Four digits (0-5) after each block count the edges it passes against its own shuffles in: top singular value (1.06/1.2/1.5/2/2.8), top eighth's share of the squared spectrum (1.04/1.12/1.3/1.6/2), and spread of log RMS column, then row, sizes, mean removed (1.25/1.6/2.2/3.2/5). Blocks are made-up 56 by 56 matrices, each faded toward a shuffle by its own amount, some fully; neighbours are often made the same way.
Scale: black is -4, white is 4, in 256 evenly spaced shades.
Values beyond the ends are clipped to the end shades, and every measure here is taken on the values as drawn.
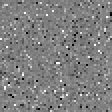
0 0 0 0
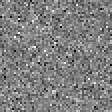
0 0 0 0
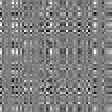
5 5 4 4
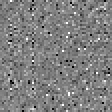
3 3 1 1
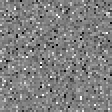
0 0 0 0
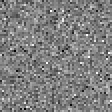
0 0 0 0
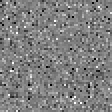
2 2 0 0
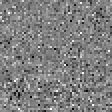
3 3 1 1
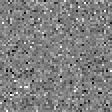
3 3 0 1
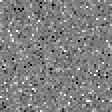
0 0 0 0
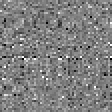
4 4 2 2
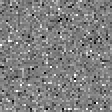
0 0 0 1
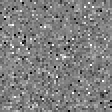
0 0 0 0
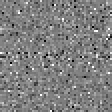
1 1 0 1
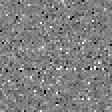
2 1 0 1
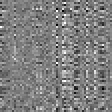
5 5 4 3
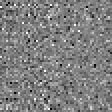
3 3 1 1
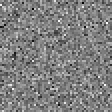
0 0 0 0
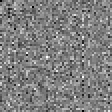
1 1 3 0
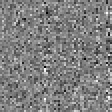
1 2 3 0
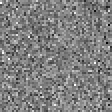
1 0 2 0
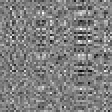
4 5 3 3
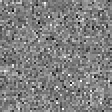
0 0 0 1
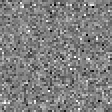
1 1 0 1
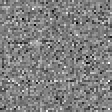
2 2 0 2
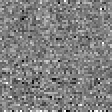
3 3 0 3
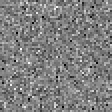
0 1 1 0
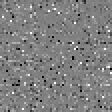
3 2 0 0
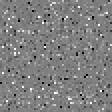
2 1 0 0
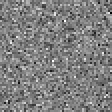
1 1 0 0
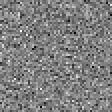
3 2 0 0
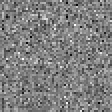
3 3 1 1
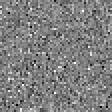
1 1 0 0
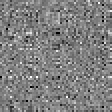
4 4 2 2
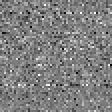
1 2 0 3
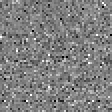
1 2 0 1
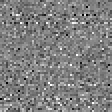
1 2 0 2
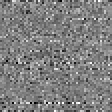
2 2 0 3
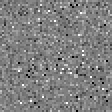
1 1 0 1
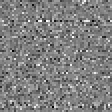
2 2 0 3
